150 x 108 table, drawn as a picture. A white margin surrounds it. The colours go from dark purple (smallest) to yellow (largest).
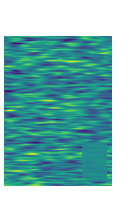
The values follow a bell shape. There is no overall slope. The bottom right is the calmest part. Overall the values sit about 50% of the way up the scale. The grain runs across in streaks. In the bottom right lies a patch that is calmer than the rest.
